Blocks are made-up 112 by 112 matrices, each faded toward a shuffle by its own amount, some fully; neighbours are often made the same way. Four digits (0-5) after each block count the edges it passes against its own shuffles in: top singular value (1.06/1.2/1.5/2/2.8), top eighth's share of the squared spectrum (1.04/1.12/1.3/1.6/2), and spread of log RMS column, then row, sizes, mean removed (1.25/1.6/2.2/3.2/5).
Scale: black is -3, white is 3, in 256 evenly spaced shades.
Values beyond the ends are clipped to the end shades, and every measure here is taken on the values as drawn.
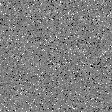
2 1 0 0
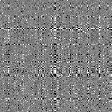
5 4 3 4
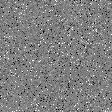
2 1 0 0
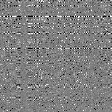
5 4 2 3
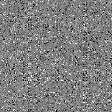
4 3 2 2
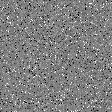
2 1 0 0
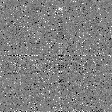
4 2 1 1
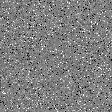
2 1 0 0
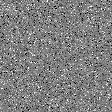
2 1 0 0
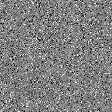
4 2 1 1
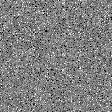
3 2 0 0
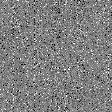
2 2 2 0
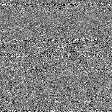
1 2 0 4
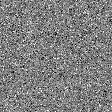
0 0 0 1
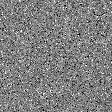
0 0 0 0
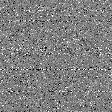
2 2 0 3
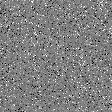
0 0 0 0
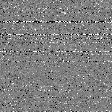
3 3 0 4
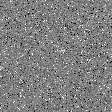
0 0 0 0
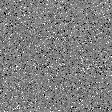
0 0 0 1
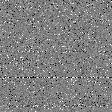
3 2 0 2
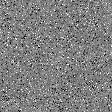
0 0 0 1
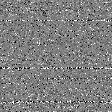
2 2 0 3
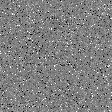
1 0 0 0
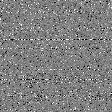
2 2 0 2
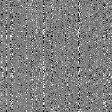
4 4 4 1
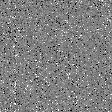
2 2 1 0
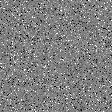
1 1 0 0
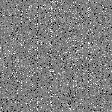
3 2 2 0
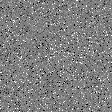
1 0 0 0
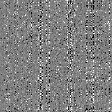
4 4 4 1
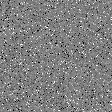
0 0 0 0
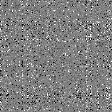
2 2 3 3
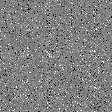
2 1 1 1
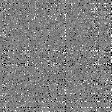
2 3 3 3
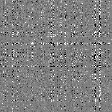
2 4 4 3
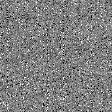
1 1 2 0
